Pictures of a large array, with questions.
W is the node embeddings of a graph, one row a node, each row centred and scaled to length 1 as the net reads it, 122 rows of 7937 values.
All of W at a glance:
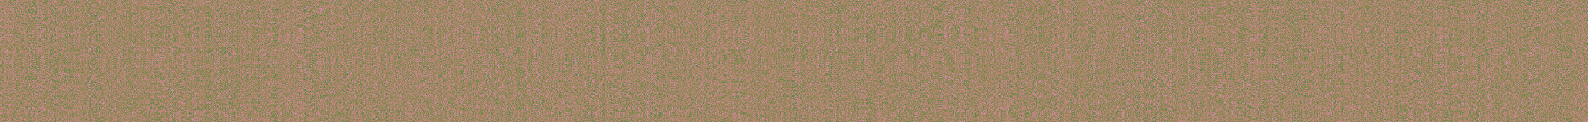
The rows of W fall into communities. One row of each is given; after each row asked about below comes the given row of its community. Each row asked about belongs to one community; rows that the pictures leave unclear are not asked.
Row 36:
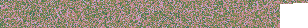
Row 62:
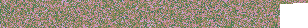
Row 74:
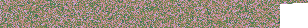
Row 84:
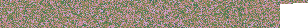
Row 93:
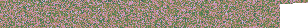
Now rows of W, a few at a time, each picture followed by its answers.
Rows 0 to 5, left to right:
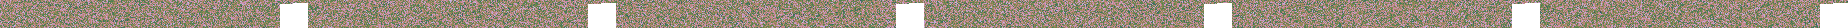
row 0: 93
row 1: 62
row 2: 84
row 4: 36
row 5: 62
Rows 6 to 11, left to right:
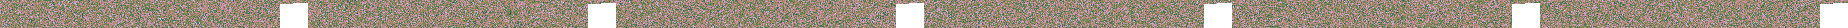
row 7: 93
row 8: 74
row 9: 74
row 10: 74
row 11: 62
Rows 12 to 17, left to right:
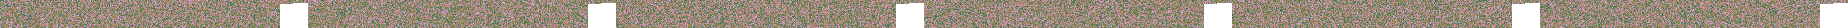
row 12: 62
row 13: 74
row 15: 84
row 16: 36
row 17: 62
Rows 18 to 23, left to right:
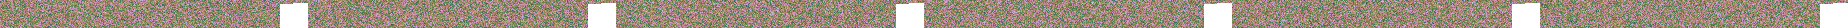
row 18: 62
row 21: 74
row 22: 36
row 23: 62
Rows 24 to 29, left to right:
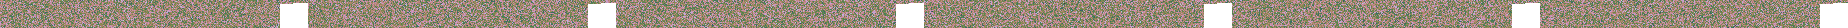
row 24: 84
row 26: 93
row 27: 74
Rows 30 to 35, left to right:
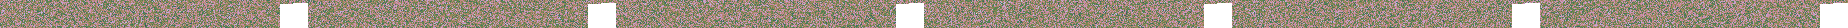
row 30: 93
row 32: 93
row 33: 36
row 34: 74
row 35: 74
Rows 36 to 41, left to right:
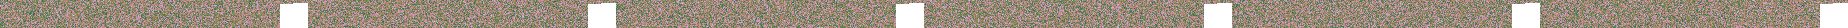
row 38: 62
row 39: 93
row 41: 36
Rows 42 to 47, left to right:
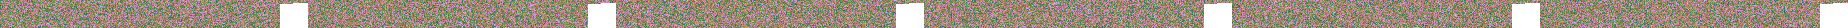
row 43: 74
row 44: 93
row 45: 93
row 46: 62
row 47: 36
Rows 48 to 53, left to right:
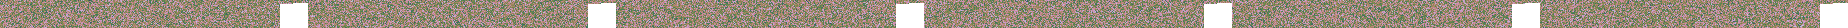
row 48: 84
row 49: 84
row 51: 84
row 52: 74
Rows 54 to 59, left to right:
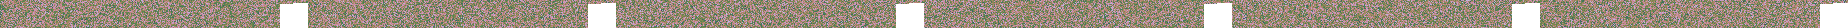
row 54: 62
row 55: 36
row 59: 36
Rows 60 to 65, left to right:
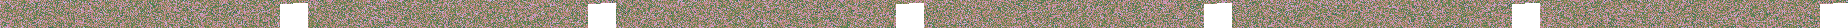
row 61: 74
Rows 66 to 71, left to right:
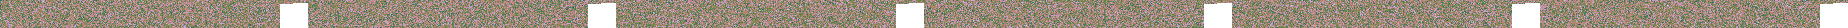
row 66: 62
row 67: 62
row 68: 74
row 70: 62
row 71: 84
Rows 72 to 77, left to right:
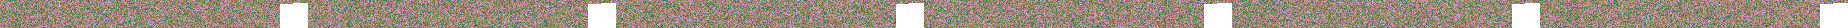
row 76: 74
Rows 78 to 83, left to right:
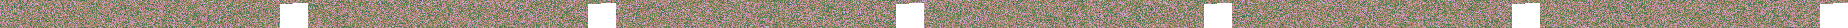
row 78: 74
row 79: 62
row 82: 84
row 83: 36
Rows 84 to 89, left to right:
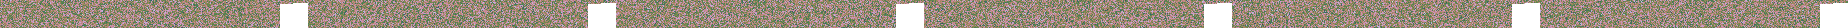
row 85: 36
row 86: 93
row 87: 84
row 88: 74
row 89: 84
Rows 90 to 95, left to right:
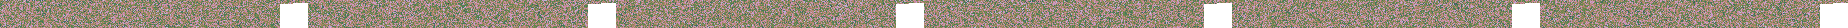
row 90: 93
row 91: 62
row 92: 74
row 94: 93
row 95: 84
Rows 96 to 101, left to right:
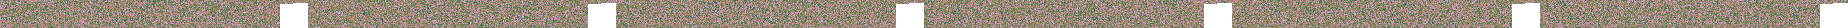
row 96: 84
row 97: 93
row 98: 74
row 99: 36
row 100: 74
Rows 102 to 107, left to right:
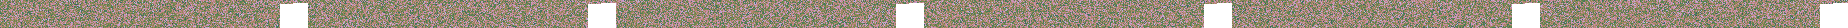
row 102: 36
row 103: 36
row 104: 74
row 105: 93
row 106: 62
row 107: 36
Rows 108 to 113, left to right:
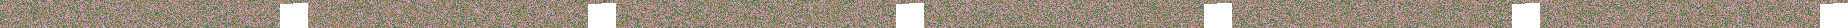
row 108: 36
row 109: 84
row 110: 93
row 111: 62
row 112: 93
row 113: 93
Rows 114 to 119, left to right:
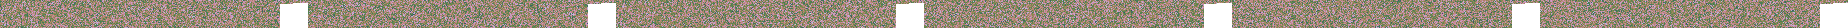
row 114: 93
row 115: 62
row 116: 93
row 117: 93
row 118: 84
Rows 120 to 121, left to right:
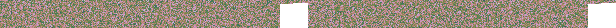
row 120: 93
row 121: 74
